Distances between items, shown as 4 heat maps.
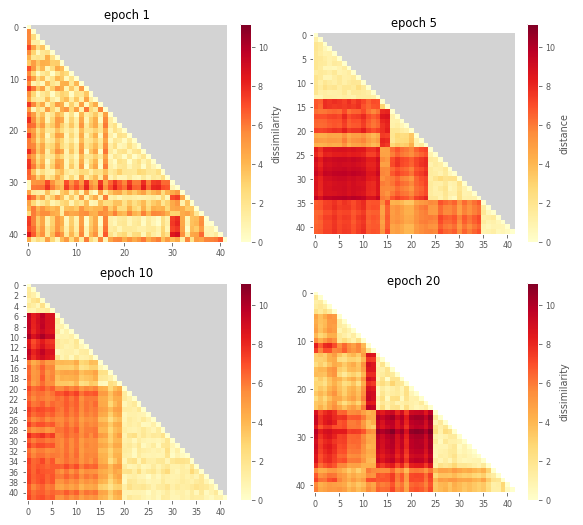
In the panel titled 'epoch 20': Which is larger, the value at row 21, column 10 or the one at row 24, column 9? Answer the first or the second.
the first
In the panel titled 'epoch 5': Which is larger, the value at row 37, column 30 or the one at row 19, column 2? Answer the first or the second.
the second
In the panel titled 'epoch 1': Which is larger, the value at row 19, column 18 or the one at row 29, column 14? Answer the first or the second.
the second
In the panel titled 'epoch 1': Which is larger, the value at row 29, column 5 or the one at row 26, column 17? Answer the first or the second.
the first
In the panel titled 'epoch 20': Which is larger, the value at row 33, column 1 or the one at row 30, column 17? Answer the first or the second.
the second
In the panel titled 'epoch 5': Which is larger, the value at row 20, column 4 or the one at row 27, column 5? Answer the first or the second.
the second
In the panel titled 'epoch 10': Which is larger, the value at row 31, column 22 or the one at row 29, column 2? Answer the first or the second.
the second
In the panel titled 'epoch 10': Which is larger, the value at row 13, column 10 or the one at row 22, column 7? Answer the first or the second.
the second
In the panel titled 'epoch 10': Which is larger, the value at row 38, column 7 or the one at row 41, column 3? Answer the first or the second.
the second
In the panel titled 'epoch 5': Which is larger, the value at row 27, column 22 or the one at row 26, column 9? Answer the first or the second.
the second
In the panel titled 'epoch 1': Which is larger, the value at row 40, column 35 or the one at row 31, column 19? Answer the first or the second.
the second
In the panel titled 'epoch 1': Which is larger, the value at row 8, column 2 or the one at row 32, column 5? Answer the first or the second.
the first
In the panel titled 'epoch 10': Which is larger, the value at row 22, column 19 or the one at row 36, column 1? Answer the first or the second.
the second
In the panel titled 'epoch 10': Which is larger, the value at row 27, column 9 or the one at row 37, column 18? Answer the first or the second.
the first
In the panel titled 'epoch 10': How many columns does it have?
42
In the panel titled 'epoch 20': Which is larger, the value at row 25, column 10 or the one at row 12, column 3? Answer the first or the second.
the second
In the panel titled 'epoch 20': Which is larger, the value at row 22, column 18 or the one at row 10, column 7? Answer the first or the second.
the second
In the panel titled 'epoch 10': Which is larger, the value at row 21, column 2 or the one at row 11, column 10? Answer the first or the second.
the first
